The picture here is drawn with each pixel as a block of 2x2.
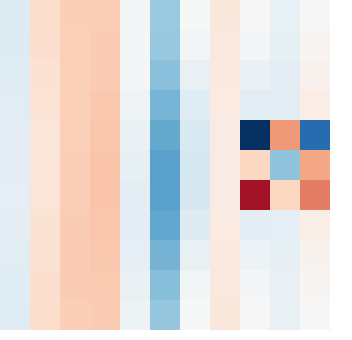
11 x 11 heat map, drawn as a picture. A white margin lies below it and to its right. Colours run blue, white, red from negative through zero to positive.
Odd patch: rougher, in the middle right. Roughest part: middle right. Slope: none. Grain: streaks running down.
